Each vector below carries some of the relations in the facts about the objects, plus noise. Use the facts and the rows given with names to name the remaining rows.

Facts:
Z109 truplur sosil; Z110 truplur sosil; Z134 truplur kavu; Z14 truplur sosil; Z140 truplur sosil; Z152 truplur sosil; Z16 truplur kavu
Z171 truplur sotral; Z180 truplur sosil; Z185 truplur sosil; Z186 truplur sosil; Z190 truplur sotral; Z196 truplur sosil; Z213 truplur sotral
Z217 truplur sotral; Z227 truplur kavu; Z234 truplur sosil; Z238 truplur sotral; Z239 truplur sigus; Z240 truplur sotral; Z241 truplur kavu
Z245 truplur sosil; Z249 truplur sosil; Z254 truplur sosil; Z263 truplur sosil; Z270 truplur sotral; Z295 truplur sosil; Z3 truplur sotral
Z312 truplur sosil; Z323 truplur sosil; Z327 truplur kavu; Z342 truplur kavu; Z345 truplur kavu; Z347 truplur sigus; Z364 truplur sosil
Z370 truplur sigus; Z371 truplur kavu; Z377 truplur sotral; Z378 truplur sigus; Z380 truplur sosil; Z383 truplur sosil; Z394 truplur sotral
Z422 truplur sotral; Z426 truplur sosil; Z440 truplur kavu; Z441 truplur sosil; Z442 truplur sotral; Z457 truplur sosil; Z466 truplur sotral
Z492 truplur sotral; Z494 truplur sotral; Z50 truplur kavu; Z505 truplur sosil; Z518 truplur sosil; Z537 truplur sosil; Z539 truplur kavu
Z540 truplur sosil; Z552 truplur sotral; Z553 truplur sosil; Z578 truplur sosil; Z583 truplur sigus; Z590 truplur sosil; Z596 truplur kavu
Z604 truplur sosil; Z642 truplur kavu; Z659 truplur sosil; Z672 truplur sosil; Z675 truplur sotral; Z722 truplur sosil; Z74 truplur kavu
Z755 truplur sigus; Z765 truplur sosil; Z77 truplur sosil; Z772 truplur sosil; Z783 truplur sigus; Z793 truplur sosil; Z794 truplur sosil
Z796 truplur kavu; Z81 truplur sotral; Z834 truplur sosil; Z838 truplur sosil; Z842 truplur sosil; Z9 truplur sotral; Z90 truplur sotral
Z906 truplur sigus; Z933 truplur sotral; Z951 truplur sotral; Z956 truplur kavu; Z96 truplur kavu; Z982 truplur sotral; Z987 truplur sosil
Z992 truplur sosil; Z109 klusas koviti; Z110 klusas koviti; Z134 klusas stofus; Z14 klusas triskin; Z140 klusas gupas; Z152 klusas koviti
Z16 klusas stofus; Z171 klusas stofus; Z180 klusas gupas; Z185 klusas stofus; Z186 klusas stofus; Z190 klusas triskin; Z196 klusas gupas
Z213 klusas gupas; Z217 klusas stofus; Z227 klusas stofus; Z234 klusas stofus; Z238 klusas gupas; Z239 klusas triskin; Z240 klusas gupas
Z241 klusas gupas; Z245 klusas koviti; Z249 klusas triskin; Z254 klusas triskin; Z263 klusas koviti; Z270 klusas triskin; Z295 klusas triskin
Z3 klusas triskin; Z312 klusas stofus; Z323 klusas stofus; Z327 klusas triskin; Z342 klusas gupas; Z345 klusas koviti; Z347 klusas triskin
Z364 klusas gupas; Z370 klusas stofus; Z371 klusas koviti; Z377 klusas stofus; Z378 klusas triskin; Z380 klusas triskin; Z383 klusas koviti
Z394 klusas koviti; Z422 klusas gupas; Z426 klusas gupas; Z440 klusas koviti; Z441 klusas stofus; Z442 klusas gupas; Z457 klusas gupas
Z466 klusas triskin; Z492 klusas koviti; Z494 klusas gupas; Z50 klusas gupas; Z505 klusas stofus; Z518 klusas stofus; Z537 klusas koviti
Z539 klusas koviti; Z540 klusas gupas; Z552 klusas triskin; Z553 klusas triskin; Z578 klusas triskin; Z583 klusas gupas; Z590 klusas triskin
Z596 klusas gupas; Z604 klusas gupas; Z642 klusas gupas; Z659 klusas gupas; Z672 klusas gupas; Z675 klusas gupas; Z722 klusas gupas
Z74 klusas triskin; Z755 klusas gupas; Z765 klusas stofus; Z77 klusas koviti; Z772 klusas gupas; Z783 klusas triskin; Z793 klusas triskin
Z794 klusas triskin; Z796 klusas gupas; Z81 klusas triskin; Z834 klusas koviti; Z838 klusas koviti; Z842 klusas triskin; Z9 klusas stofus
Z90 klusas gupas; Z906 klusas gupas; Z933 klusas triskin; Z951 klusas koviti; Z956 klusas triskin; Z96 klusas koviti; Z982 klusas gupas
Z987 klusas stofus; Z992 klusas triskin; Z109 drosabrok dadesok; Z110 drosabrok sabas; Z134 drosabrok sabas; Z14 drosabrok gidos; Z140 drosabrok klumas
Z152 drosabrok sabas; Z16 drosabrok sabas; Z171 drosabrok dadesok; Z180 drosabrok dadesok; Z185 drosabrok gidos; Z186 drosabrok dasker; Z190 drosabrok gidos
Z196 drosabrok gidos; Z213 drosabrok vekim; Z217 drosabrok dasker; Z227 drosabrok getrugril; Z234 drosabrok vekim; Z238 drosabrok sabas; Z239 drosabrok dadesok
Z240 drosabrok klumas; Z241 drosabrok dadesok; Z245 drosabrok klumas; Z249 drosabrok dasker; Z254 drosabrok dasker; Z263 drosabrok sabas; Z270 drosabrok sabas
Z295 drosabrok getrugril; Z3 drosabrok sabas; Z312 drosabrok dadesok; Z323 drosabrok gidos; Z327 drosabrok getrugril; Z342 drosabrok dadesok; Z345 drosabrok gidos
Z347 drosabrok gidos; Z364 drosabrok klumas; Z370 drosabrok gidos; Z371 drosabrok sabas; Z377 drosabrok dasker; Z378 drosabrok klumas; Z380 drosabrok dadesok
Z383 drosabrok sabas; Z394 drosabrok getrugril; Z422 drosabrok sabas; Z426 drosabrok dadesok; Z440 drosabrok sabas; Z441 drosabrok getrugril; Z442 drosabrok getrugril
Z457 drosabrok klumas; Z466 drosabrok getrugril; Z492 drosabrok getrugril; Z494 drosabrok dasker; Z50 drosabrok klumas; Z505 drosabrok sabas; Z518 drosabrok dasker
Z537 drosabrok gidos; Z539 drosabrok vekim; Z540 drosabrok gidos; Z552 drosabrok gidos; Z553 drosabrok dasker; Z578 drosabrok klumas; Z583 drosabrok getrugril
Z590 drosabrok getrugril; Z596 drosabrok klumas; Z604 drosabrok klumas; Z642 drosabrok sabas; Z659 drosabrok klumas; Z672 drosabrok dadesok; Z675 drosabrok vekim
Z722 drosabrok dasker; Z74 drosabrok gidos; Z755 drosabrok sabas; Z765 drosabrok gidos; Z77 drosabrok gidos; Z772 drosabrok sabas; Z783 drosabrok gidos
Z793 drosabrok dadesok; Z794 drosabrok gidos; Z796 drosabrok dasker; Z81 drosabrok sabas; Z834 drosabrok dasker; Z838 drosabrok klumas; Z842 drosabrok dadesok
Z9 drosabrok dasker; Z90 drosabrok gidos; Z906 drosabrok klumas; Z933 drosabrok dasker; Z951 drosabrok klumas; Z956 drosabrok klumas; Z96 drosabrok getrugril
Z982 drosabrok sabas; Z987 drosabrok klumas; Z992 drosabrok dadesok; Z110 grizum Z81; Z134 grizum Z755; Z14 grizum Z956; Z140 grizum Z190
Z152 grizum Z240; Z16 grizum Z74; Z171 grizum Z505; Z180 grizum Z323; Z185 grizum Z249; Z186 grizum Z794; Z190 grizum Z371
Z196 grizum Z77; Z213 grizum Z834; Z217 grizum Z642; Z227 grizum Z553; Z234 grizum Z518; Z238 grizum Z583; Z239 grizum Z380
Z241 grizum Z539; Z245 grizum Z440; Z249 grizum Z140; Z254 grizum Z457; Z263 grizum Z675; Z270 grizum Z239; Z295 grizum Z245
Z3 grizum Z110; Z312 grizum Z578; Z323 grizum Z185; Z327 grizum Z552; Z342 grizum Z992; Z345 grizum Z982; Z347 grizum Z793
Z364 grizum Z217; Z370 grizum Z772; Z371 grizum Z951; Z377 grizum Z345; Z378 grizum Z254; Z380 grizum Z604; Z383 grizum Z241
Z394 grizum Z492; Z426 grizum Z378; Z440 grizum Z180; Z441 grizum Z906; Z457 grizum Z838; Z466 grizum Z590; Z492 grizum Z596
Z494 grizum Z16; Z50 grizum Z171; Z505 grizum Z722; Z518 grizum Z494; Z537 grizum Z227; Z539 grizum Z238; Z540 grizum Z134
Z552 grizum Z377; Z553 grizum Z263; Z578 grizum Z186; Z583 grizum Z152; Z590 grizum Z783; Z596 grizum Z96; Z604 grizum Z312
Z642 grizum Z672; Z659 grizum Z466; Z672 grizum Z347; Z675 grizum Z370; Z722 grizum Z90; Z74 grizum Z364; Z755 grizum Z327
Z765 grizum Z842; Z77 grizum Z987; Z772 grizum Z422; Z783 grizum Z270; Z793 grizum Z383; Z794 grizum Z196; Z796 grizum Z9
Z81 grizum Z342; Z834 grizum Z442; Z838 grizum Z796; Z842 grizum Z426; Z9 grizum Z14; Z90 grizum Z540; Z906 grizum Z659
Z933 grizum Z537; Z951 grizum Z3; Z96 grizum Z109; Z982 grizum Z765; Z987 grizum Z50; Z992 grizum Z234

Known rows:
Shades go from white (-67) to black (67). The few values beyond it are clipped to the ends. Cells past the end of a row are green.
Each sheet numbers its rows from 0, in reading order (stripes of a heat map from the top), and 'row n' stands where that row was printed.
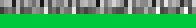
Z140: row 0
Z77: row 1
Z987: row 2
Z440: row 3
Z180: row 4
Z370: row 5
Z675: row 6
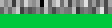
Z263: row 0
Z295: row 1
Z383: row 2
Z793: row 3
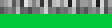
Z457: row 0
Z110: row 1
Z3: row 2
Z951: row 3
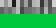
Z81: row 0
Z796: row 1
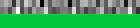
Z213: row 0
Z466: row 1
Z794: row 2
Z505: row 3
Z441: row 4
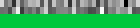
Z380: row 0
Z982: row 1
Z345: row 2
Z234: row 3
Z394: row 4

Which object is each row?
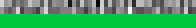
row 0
Z241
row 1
Z342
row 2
Z327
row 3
Z249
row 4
Z722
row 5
Z642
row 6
Z364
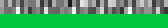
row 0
Z539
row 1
Z518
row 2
Z537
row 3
Z842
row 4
Z312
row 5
Z583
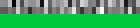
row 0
Z190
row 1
Z245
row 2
Z442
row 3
Z109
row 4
Z347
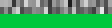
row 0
Z422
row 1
Z240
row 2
Z494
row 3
Z672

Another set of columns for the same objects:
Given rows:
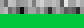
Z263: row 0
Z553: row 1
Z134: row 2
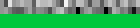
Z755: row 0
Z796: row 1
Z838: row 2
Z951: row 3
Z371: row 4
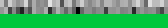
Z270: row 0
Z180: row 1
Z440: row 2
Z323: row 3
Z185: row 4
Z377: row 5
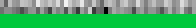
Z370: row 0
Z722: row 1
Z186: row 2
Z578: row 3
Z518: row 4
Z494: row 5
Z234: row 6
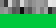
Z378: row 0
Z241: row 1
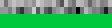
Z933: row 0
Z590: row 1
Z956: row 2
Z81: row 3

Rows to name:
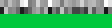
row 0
Z239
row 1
Z426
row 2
Z783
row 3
Z312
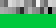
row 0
Z254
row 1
Z457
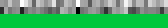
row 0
Z171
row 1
Z583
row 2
Z842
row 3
Z347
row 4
Z539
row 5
Z442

